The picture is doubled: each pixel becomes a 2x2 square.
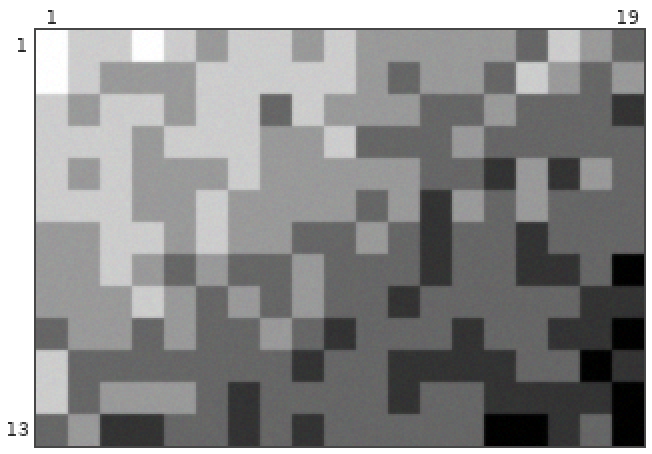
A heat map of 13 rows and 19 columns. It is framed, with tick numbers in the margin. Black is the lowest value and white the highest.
Mirror symmetry: none. Ninth with the lowest average: bottom right. Slope: up to the top left. Grain: fine. Stripes: none. Ninth with the highest average: top left.
